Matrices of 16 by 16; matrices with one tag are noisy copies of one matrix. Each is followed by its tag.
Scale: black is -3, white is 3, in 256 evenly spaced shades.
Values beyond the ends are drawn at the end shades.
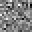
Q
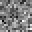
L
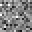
Q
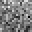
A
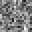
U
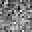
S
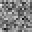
Q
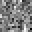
U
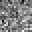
L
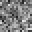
L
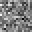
Q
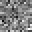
L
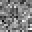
L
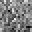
A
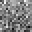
A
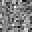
U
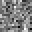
U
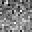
S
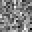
U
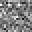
Q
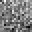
A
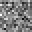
Q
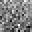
A
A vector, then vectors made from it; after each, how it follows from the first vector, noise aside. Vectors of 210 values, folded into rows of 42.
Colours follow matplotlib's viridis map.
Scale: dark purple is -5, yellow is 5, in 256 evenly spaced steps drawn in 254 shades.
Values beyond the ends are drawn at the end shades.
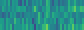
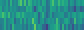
negated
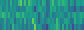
negated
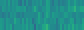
shrunk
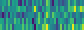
scaled up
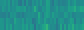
shrunk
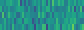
sign-scrambled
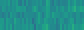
shrunk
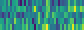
scaled up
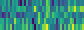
scaled up
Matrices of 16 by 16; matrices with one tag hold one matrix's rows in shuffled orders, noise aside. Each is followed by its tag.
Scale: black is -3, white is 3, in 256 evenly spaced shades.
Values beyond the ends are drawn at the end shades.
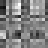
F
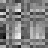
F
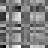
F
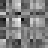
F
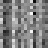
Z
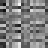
F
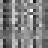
Z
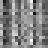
Z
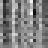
Z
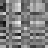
F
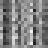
Z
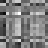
F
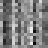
Z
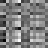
F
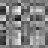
F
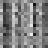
Z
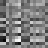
F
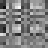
F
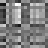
F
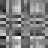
F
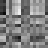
F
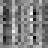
Z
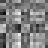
F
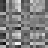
F
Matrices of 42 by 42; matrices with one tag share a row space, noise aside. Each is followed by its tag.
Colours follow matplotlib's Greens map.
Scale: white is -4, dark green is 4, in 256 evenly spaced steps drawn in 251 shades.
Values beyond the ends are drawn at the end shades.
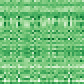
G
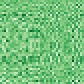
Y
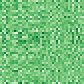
Y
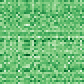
G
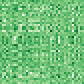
Y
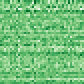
G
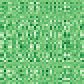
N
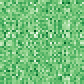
N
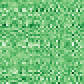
Y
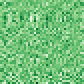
N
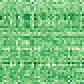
G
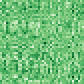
Y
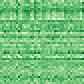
G
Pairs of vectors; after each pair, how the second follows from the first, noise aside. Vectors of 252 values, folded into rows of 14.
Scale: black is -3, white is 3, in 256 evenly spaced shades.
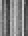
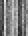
reversed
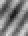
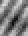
reversed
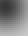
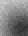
reversed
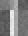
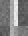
reversed
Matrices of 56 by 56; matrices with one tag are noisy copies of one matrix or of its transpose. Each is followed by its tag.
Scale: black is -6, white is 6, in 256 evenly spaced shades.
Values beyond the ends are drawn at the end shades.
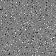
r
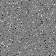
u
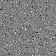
r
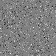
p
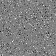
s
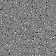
r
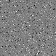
r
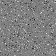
s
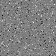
u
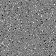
u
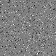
r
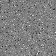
r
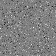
p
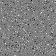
s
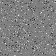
s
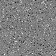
u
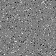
u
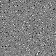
r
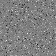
p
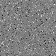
u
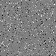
u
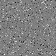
u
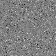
p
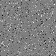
u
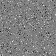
s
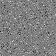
s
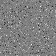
p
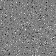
r
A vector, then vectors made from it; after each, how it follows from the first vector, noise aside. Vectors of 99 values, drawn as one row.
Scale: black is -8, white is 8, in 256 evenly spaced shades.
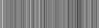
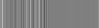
partly zeroed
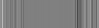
partly zeroed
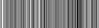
scaled up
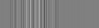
partly zeroed
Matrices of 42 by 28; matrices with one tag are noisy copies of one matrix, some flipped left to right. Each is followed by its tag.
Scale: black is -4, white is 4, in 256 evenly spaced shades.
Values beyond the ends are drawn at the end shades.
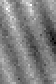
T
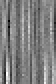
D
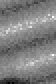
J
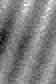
T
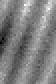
T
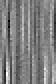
D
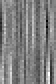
D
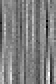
D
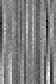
D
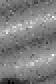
J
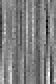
D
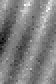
T
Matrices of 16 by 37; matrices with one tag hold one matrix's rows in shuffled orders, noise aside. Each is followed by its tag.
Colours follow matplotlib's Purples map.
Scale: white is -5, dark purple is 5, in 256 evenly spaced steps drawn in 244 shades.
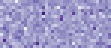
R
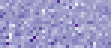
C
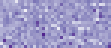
R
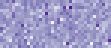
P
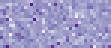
C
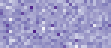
C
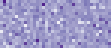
R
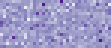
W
